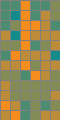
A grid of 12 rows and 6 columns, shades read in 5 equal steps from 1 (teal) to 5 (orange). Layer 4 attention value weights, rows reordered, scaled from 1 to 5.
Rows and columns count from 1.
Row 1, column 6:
3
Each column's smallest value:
2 1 2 2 2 1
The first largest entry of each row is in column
3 3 3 3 3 2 3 4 1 1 1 2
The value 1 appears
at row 2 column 2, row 4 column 2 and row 6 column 6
